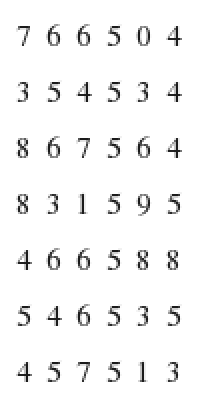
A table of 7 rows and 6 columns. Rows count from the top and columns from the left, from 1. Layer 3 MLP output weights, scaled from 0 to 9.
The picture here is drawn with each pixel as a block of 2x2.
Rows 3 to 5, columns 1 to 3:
8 6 7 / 8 3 1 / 4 6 6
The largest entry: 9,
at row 4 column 5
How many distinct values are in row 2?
3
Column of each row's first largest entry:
1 2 1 5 5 3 3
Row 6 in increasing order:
3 4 5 5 5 6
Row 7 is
4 5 7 5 1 3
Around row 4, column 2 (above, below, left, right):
6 6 8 1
